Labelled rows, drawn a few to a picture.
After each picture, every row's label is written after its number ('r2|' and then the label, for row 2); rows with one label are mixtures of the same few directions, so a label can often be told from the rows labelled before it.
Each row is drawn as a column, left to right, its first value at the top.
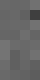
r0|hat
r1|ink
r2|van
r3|van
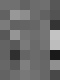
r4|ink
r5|hat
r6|van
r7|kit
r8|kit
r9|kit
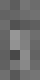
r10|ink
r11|kit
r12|ink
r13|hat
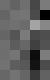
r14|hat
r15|kit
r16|hat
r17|ink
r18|van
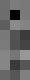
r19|ink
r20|van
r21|kit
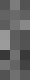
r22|kit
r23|kit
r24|ink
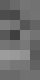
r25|hat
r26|hat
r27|ink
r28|hat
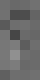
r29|ink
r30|hat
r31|van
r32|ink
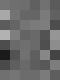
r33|hat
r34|hat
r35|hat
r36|ink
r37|kit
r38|kit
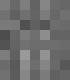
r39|kit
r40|ink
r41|ink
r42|kit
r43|ink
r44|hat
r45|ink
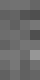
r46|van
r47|ink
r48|van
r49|hat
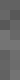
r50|kit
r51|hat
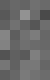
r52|kit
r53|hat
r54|van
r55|ink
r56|van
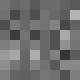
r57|ink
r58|hat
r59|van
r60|hat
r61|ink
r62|kit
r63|kit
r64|van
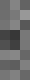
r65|kit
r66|kit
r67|van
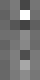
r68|van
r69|ink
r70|van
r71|ink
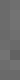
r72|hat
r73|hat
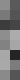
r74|ink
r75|kit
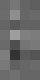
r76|ink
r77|hat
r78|kit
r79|kit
